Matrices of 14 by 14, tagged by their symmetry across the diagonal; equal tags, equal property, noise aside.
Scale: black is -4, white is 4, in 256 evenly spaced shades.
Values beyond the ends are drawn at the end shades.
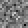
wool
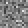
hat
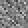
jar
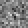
jar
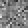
jar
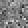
jar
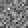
wool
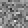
hat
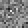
wool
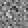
jar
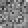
wool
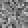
jar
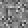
jar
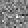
hat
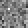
hat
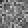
wool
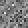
wool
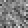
jar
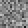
hat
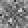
wool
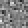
jar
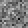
wool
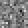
hat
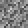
wool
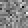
hat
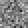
hat
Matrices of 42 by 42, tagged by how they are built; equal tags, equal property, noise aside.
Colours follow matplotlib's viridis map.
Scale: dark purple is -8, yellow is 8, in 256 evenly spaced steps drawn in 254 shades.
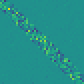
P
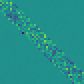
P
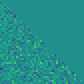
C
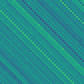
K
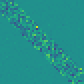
P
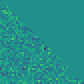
C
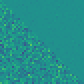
C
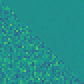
C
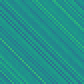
K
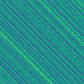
K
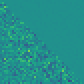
C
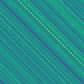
K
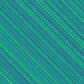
K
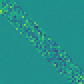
P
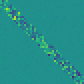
P
